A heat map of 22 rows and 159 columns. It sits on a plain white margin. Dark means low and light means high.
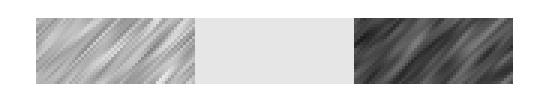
The table splits into one row of 3 panels. Panel 1,1: high, slanting up to the right. Panel 1,2: very high, flat. Panel 1,3: low, slanting up to the right.
